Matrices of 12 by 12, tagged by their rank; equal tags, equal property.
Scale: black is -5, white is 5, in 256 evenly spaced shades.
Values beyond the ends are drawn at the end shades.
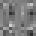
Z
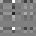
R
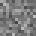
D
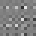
Z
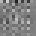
Z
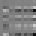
R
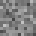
D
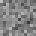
D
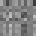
Z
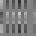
R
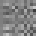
Z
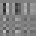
R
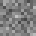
D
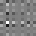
R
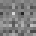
Z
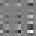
R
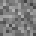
D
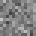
D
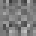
Z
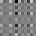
R
